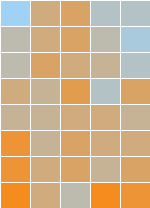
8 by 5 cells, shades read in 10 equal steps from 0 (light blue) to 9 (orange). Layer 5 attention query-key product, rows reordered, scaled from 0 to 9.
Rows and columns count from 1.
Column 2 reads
5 5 6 4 4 4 5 5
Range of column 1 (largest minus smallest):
9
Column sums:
40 38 44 34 34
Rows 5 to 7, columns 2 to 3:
4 5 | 4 6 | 5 6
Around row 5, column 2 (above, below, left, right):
4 4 4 5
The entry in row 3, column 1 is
3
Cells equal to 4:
7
